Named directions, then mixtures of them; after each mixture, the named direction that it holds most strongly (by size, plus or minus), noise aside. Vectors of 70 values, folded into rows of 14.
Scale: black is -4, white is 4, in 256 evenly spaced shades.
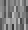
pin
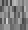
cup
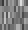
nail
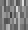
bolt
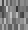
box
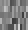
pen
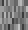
nail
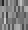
nail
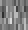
box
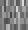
bolt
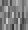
cup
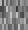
box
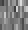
nail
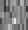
pen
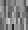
pin
